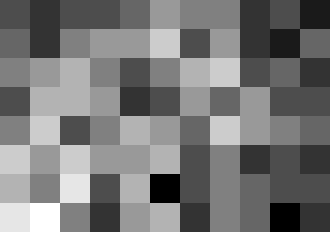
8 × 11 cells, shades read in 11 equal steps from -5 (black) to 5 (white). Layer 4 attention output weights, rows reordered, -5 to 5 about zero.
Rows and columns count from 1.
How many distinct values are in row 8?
8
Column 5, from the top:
-1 1 -2 -3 2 1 2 1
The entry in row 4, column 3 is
2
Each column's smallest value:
-2 -3 -2 -3 -3 -5 -3 -1 -3 -5 -4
